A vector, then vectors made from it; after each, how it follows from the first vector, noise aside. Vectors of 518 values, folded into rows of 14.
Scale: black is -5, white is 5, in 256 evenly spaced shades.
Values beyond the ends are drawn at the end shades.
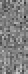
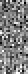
scaled up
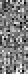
scaled up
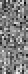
scaled up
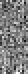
scaled up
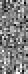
scaled up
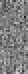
copied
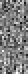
scaled up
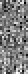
scaled up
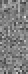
sign-scrambled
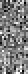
scaled up
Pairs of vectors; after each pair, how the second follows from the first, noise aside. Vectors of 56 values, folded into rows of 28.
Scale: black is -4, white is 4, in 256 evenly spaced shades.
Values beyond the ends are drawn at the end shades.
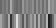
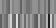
sign-scrambled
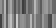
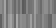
shrunk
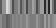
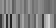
reversed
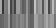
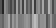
sign-scrambled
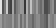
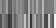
reversed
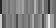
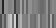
shuffled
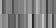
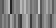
shuffled
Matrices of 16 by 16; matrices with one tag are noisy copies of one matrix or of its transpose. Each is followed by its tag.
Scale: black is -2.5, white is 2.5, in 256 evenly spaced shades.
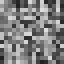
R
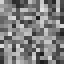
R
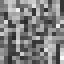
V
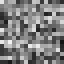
R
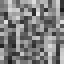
V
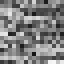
V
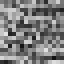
V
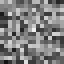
R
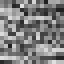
V
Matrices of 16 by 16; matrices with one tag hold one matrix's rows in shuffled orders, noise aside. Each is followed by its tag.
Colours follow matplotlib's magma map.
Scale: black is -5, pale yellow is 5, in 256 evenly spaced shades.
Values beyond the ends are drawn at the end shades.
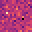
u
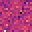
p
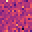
u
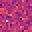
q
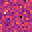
p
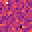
q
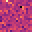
q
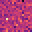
u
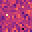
u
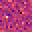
q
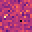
p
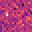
u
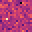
q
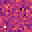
p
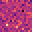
u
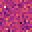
p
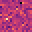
q
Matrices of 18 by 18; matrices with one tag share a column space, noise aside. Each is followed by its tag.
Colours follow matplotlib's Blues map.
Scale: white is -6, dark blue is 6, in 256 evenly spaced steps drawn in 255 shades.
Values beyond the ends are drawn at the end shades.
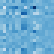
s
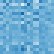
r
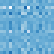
s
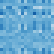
s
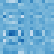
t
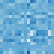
t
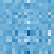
t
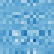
t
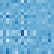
t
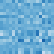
t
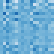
r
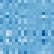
t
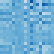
r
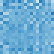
r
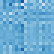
r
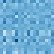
t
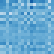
r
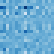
s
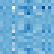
s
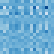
s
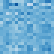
r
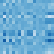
t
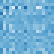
s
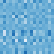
t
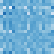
s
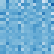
r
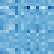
s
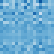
r
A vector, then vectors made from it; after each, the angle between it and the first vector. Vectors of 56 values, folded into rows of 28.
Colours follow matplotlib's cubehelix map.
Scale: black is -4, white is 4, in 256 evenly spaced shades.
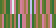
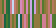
nearly parallel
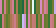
orthogonal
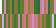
orthogonal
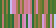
partly aligned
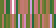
nearly parallel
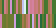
orthogonal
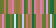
partly aligned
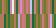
nearly parallel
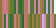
orthogonal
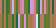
partly aligned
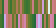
orthogonal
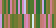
orthogonal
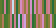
nearly parallel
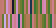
nearly opposite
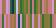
nearly opposite
